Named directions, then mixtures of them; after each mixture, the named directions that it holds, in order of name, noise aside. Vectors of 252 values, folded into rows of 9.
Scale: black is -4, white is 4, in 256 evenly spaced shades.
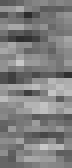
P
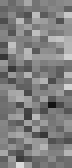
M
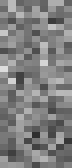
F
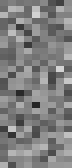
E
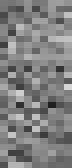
E, M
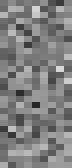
E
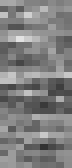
P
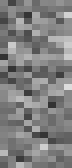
M, P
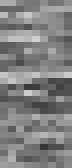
P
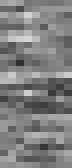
P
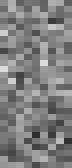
F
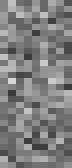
F, M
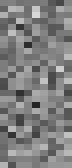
E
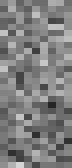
F, M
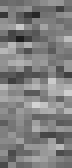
E, P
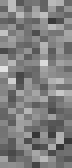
F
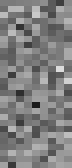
E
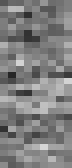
E, P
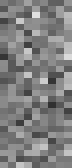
E, M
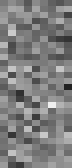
E, M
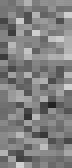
M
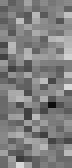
M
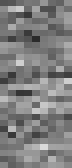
E, P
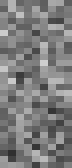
F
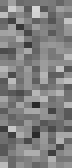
E, F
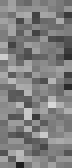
M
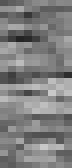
P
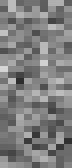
F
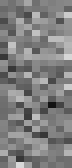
M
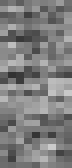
F, P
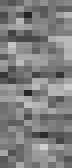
M, P
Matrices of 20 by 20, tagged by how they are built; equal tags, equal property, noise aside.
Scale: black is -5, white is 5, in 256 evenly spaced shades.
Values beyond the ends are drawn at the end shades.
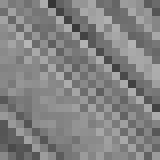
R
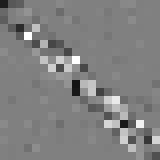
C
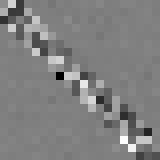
C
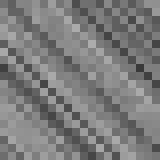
R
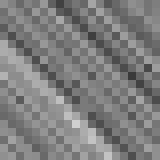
R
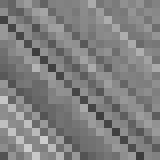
R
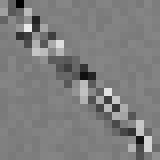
C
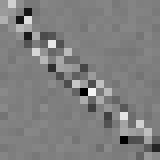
C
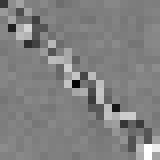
C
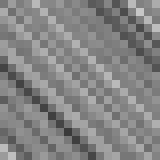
R
